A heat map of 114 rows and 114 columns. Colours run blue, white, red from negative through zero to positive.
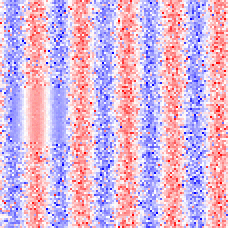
There is no seam. The middle left is the smoothest part. An odd patch, calmer than its surroundings, sits in the middle left. Stripes running up and down repeat 5 times from left to right. There is no overall slope. Overall the values sit about 50% of the way up the scale.
